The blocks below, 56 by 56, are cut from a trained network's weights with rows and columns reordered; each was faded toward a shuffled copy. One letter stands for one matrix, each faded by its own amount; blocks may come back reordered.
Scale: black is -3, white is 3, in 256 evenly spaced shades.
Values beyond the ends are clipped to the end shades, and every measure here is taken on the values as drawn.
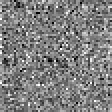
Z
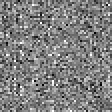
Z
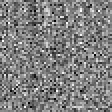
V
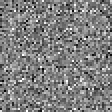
Z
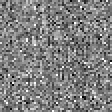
Z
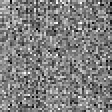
V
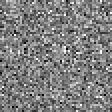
Z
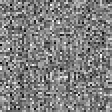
V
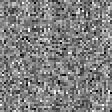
Z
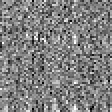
V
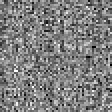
V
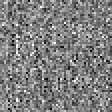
Z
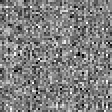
V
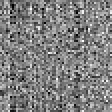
V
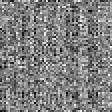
V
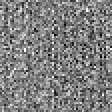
V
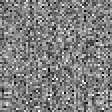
V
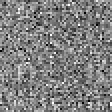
Z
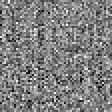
V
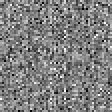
Z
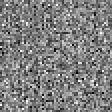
Z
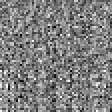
V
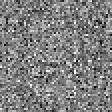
Z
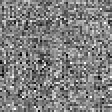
V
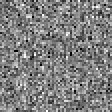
Z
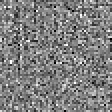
V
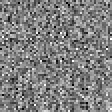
Z
